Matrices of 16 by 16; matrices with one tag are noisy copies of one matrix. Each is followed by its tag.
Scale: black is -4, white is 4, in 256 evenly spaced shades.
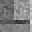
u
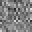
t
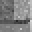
u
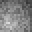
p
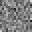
t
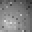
p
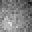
p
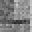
u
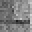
u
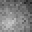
p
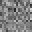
t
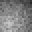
p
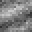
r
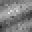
r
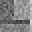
u
